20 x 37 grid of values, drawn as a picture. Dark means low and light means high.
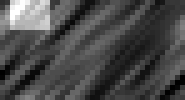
Values change most from cell to cell in the top left. An odd patch, higher than its surroundings, sits in the top left. The grain runs diagonally up to the right. The top left is the ninth with the highest average. Overall the values sit about 30% of the way up the scale. Most values sit low, with a long tail of high ones.
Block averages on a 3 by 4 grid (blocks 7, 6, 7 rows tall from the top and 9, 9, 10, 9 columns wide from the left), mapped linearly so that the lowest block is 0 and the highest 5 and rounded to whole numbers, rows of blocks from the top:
5 1 1 0 / 1 1 0 0 / 0 1 0 0
